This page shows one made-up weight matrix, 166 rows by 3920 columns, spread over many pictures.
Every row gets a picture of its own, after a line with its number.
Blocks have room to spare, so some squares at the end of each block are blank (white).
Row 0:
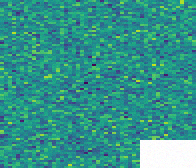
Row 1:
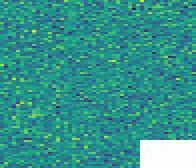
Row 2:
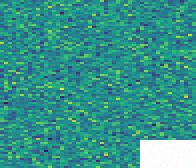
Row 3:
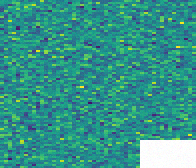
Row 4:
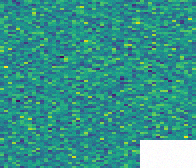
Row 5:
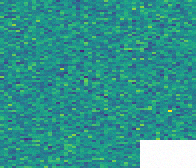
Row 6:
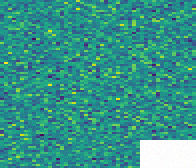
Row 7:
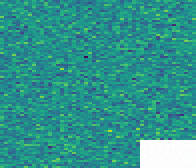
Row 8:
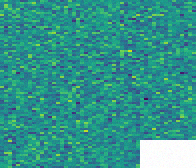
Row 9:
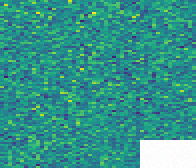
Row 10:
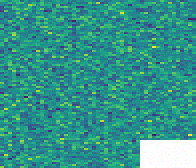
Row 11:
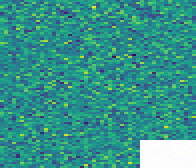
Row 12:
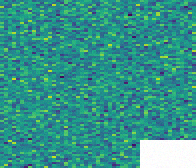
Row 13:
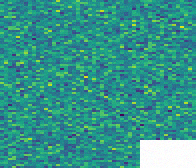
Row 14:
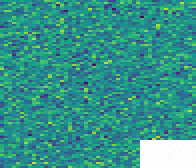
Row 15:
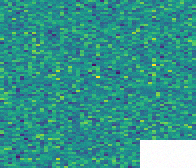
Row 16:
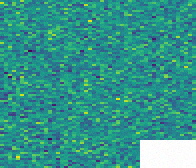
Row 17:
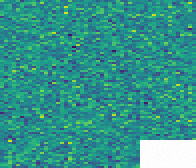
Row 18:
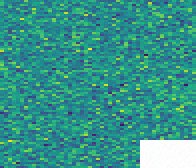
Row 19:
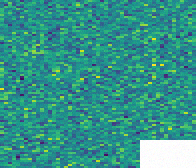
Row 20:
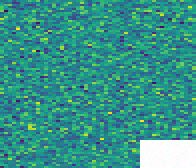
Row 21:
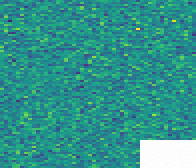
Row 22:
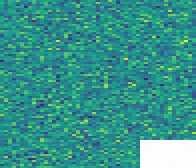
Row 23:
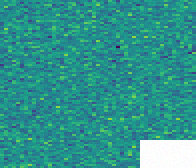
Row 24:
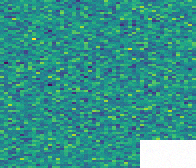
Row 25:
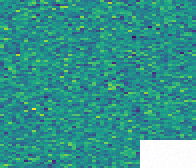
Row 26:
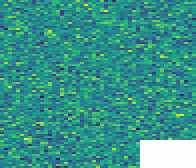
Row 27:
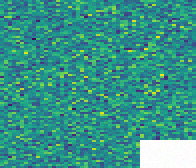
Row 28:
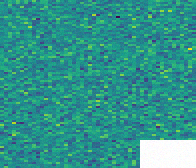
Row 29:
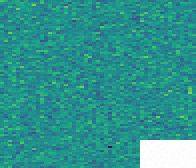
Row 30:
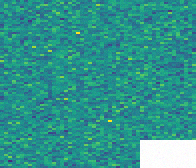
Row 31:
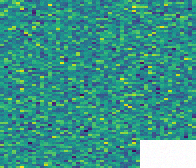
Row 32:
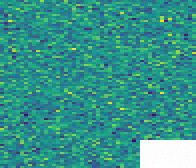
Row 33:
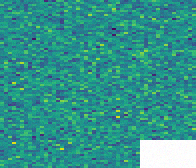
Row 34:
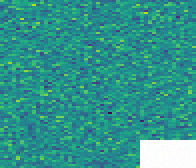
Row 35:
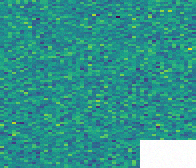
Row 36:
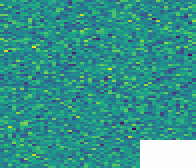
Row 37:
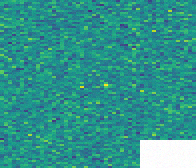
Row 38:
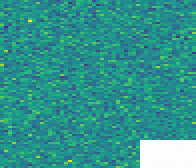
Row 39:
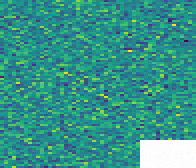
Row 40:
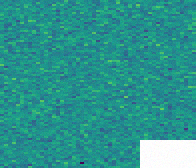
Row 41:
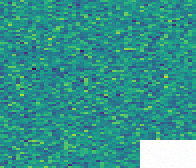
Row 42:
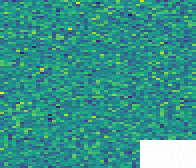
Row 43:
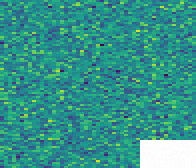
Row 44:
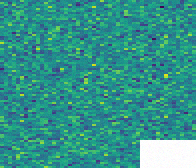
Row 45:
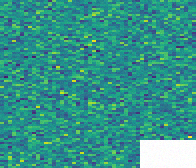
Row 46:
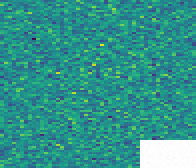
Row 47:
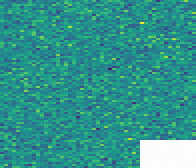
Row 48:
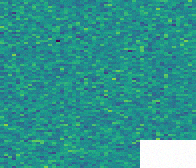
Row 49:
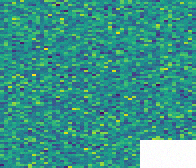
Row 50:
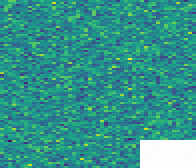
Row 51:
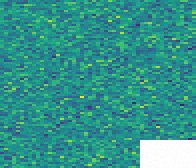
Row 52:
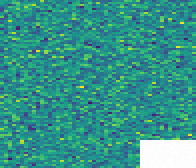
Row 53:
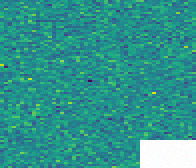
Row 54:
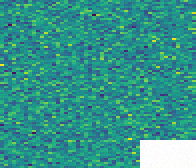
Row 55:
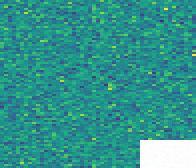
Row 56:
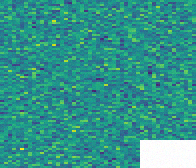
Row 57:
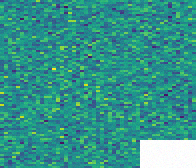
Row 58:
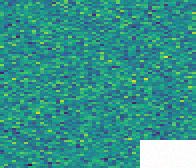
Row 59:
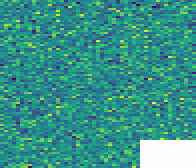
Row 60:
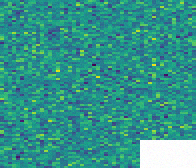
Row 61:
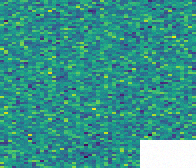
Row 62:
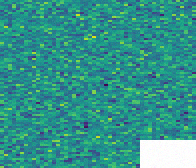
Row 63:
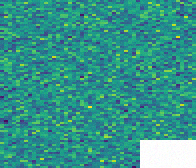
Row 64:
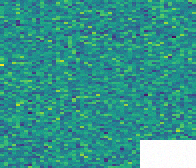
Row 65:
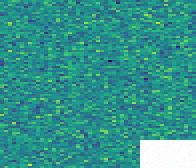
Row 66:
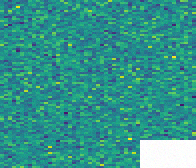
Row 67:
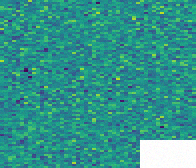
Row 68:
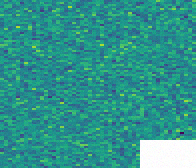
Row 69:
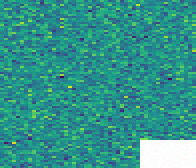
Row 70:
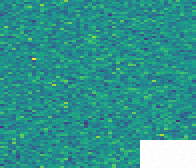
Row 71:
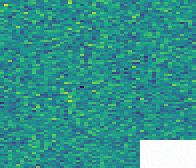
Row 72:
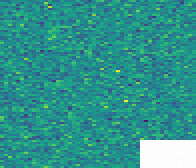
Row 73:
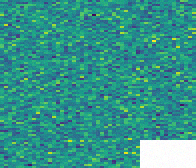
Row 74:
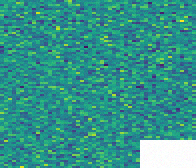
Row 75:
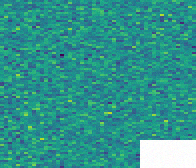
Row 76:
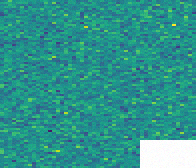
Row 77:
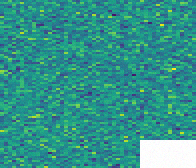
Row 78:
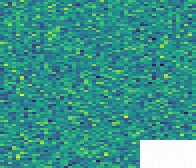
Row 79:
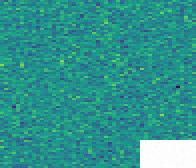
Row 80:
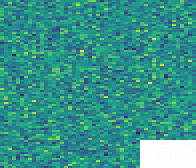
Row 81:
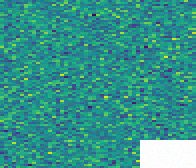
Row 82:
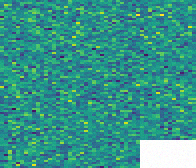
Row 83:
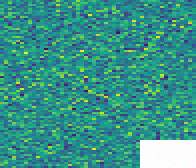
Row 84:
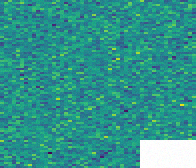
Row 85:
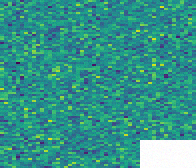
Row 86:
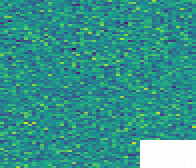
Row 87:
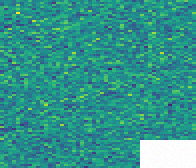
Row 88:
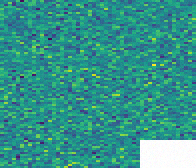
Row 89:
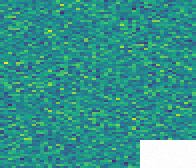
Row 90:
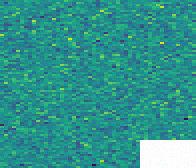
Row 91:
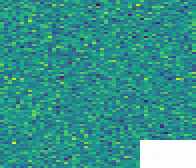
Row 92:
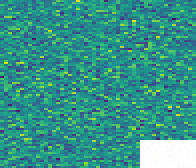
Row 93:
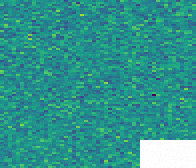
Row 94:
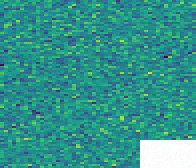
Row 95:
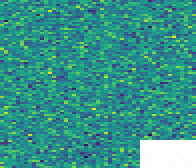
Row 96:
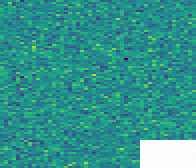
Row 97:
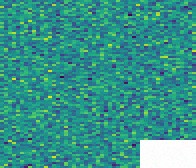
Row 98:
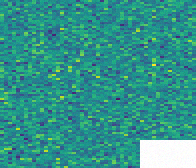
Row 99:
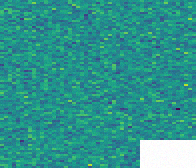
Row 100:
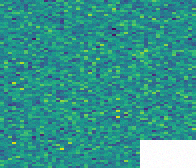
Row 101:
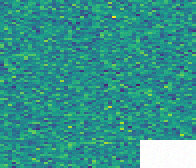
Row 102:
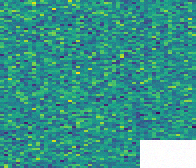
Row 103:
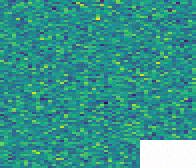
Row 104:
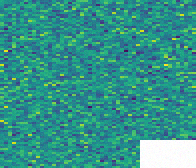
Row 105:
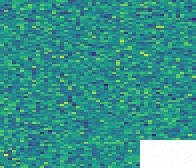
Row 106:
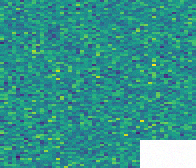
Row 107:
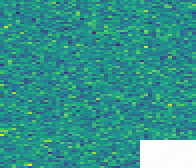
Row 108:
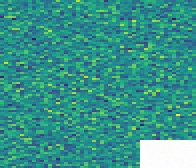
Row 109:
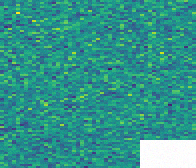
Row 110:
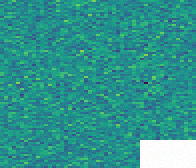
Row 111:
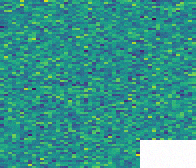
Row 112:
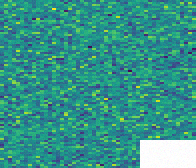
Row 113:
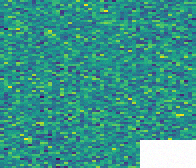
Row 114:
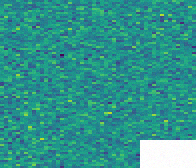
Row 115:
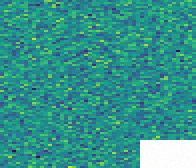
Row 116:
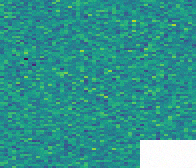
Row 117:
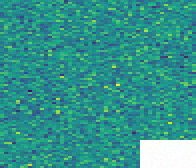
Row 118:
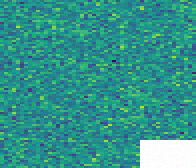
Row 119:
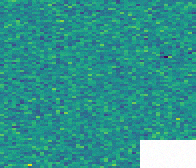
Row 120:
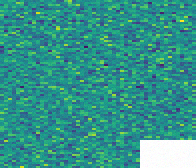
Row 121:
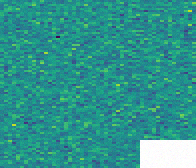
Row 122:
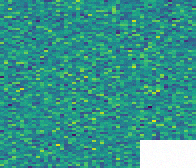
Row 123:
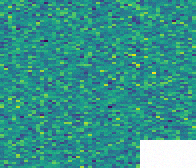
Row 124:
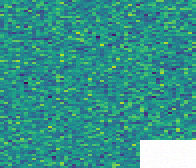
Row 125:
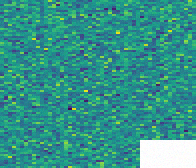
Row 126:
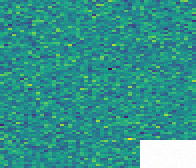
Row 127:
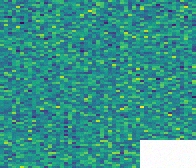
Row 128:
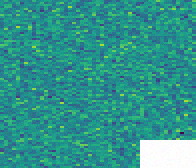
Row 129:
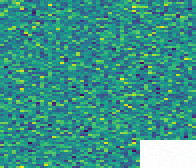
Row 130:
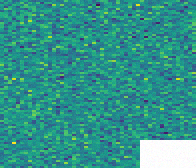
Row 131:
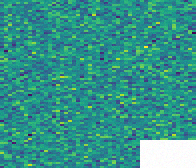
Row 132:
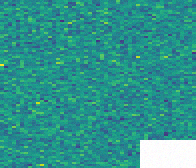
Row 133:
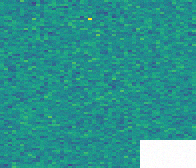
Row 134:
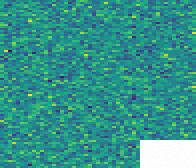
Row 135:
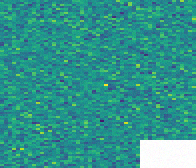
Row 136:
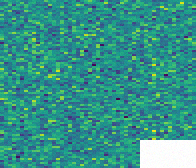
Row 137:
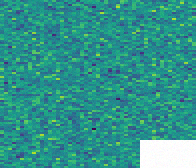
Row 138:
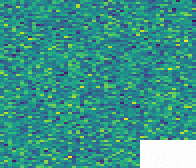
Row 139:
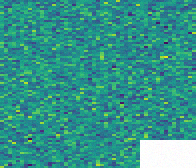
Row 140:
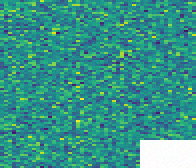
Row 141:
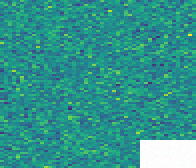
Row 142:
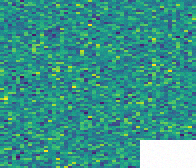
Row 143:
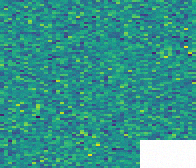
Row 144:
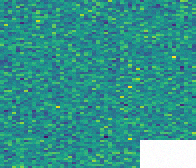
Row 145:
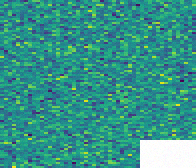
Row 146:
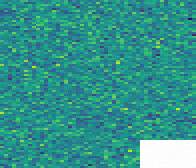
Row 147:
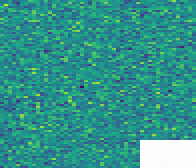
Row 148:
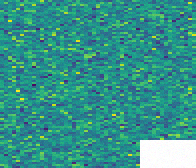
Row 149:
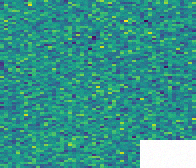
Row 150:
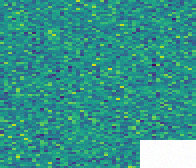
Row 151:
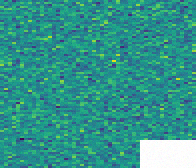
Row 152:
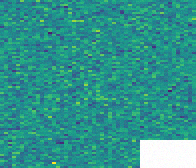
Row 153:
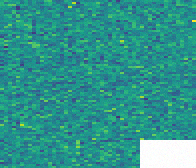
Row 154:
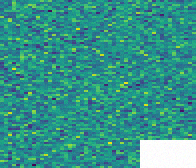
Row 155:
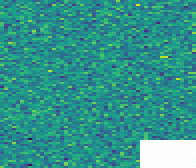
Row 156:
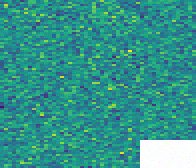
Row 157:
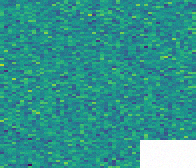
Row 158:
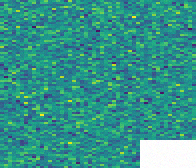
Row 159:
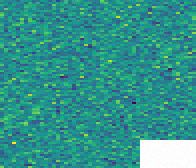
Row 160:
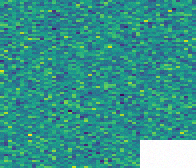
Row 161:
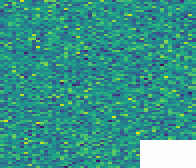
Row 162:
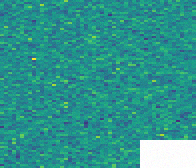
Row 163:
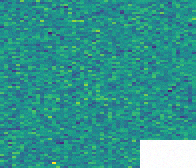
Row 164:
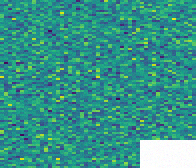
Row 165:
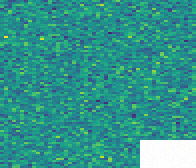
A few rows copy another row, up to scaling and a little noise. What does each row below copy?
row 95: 61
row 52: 3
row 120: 74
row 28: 35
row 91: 130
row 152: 163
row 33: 100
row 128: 68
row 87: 109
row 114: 75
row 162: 70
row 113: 26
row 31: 129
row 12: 97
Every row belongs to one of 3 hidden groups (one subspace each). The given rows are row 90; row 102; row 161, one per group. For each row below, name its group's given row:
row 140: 102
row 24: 161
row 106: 161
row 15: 161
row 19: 161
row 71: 102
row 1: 90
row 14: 161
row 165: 90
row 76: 90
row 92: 161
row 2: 161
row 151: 90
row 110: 161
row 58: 90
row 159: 90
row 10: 102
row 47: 90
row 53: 90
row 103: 90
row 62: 102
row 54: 90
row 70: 102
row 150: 161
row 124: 90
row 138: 90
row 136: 161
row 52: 102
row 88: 161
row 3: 102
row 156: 102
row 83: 161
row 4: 102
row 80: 161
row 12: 90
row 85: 161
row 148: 102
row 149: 102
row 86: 102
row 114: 102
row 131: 90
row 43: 161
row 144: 90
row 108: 161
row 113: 161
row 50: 90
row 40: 90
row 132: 90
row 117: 90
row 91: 90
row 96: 161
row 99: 102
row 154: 102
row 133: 102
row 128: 90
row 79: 90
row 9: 102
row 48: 161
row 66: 90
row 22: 90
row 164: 161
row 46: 161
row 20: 102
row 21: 102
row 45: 102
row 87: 90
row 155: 90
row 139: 90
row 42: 90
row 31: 102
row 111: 161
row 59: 90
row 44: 161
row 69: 90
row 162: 102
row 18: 102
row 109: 90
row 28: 90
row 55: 102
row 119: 90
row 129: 102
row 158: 102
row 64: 90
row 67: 102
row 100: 161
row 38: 90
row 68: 90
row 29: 102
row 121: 102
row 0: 161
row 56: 102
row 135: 102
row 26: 161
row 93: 90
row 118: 90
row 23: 90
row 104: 90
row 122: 161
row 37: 90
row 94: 90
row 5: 161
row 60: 161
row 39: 161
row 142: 161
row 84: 90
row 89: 161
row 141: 161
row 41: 161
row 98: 161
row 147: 102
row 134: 90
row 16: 161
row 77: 90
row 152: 102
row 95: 90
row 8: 102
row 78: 161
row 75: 102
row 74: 102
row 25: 102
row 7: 161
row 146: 102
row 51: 90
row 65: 90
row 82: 102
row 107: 90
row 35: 90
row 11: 102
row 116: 161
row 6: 161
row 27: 161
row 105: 102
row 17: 102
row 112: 90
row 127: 90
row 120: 102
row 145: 90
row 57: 102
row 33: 161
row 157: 90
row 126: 90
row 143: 90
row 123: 102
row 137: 161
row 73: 90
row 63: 90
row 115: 161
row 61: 90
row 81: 90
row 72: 161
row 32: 102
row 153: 90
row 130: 90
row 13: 161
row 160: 90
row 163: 102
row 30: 90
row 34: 102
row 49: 161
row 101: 102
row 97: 90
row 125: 161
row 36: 90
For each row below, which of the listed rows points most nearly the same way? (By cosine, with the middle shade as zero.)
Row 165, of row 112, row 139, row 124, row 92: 139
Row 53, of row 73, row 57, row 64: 64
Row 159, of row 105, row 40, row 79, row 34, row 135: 40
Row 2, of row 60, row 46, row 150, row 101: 150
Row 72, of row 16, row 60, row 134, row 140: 16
